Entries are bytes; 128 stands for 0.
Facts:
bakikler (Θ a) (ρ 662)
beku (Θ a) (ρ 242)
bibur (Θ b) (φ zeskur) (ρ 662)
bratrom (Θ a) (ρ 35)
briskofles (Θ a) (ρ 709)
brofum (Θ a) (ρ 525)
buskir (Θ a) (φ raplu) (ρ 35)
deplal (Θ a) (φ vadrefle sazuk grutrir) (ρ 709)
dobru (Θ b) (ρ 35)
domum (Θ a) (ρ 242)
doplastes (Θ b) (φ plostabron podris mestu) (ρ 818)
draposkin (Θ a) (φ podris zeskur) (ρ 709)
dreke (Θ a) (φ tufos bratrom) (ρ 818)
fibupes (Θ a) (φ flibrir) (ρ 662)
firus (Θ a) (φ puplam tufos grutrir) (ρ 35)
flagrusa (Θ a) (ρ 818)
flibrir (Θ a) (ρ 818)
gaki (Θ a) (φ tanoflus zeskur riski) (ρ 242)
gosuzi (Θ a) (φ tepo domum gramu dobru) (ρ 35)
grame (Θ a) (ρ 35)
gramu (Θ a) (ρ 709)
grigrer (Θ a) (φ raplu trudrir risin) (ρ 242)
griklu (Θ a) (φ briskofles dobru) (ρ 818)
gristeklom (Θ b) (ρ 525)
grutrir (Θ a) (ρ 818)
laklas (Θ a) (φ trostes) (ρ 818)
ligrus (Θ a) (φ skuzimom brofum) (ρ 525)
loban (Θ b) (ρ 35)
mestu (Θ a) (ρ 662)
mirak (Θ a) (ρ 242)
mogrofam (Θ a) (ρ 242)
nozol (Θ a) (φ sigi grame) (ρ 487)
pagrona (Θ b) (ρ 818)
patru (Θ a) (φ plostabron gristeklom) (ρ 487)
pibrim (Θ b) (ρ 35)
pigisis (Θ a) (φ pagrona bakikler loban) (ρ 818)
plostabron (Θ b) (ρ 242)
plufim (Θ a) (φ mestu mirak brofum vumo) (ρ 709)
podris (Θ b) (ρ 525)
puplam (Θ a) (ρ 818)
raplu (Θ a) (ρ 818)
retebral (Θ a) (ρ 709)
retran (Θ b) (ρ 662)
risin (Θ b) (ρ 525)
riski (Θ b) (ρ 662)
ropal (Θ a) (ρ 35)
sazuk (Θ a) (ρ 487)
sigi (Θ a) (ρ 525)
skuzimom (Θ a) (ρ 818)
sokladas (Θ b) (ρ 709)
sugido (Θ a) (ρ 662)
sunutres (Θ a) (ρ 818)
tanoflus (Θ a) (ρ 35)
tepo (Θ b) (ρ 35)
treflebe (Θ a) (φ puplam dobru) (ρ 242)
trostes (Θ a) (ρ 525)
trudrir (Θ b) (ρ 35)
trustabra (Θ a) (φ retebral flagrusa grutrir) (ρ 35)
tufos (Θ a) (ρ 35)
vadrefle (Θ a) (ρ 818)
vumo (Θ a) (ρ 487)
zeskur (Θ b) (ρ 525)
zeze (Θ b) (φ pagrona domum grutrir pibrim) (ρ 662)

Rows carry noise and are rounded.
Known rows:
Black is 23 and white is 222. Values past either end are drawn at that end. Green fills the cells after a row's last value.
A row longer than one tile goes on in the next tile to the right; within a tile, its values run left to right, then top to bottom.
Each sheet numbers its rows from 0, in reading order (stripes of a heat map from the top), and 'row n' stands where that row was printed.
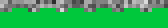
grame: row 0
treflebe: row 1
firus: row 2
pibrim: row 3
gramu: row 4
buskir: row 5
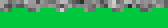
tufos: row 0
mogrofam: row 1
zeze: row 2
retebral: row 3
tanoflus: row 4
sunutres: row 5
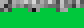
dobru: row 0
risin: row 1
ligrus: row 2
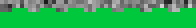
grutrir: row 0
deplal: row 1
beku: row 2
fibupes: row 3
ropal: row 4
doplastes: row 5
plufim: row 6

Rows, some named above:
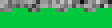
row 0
ropal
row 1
domum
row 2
nozol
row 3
patru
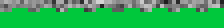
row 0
bakikler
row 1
laklas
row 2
treflebe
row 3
zeskur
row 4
pagrona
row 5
gaki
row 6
mirak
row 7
griklu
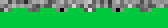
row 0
treflebe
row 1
sazuk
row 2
raplu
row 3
gosuzi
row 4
raplu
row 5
skuzimom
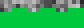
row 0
gristeklom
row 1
trustabra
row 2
griklu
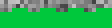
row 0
riski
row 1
sokladas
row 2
puplam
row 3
plostabron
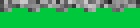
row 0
brofum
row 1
plostabron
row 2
vumo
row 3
gaki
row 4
laklas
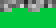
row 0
doplastes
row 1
draposkin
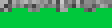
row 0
tepo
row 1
bakikler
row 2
ligrus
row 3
flibrir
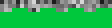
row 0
plufim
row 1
grigrer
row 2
mestu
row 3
deplal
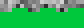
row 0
bibur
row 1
podris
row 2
trudrir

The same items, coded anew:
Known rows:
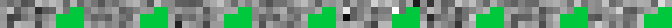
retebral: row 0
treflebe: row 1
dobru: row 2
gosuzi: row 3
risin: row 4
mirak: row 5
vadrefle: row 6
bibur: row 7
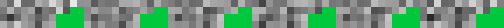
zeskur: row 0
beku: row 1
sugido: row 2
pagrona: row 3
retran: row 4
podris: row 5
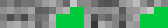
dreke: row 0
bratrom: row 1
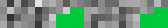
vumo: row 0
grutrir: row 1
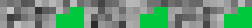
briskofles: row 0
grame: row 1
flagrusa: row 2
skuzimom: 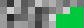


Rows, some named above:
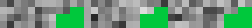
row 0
pagrona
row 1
trudrir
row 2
draposkin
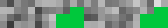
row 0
pagrona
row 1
gaki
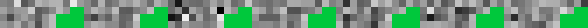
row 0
riski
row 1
doplastes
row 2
laklas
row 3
zeze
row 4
mirak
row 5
plufim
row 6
grigrer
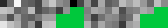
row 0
flibrir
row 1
plostabron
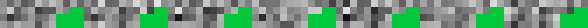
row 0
sokladas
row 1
zeskur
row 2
plufim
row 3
buskir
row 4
brofum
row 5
gaki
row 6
bakikler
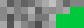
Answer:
ropal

